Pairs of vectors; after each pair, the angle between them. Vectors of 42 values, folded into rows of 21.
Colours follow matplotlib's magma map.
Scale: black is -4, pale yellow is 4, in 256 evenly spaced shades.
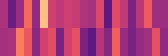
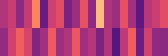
orthogonal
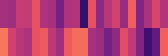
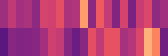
nearly opposite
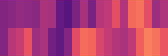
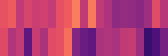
nearly opposite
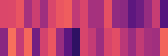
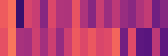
orthogonal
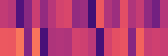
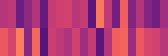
nearly parallel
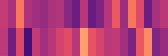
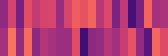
nearly opposite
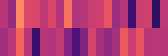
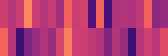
orthogonal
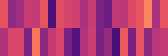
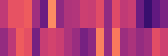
partly opposed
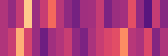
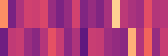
orthogonal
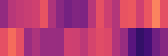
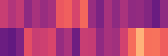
nearly opposite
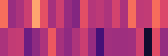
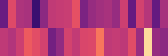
nearly opposite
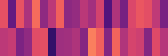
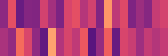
nearly opposite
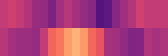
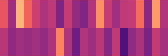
orthogonal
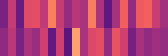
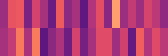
orthogonal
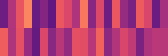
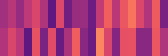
orthogonal
